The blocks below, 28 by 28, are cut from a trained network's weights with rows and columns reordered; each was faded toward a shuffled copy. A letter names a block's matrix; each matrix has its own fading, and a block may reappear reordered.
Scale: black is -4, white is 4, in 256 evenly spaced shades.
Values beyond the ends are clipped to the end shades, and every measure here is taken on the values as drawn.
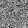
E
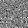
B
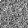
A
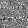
B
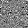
B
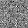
E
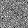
E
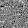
B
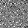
B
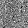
E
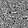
B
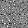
B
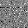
B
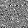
B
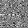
B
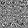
B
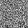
A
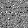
B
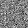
E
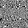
B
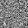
A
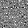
B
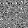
B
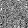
A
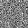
A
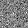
E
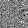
A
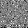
B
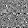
B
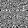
B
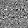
B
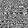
B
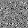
B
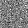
E
